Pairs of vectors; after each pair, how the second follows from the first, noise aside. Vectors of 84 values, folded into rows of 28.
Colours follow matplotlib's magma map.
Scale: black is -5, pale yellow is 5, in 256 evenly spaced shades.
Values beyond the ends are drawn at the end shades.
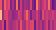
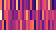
scaled up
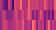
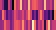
scaled up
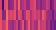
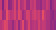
shrunk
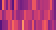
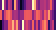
scaled up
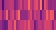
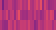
shrunk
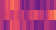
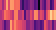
scaled up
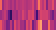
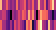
scaled up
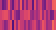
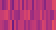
shrunk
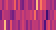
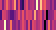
scaled up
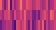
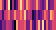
scaled up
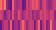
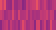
shrunk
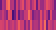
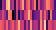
scaled up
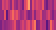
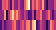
scaled up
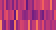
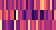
scaled up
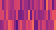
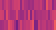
shrunk
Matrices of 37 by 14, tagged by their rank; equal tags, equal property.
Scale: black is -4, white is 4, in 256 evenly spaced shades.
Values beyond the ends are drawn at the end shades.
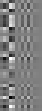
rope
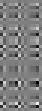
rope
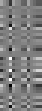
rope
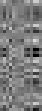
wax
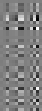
rope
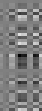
rope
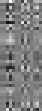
wax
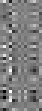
wax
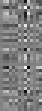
wax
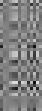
wax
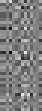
wax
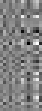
wax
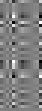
rope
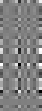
rope
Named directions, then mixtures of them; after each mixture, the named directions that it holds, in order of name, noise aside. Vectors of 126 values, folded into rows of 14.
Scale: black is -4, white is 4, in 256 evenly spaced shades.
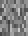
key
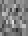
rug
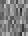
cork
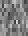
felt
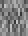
cork, felt, key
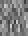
cork, felt, key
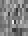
cork, felt, rug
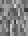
felt, key, rug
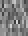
felt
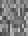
key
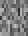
key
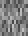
cork, felt, key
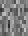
key, rug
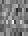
cork, rug
